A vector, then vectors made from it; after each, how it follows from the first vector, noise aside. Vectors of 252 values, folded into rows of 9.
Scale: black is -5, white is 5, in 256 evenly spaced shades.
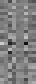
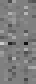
partly zeroed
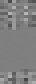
partly zeroed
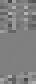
partly zeroed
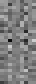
reversed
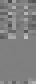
partly zeroed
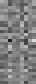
reversed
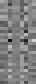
reversed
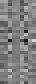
reversed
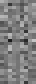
reversed
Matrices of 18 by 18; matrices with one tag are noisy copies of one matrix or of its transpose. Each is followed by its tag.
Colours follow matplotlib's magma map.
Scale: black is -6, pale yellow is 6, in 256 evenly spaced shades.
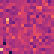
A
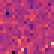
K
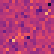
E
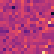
K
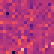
K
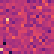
A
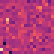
A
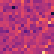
K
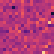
K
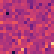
K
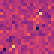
E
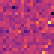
K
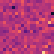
K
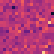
K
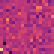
A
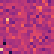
A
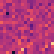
K
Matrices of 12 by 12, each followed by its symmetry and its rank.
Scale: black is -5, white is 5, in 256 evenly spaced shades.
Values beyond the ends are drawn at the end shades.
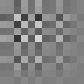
symmetric, rank one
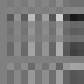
neither, rank one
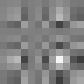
symmetric, rank one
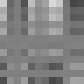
neither, rank one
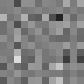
antisymmetric, rank two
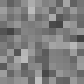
antisymmetric, full rank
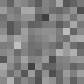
antisymmetric, full rank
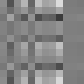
neither, rank one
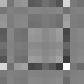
symmetric, rank one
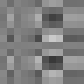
neither, rank one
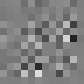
antisymmetric, rank two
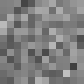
antisymmetric, full rank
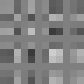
symmetric, rank one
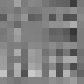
antisymmetric, rank two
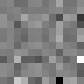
antisymmetric, rank two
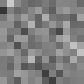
antisymmetric, full rank
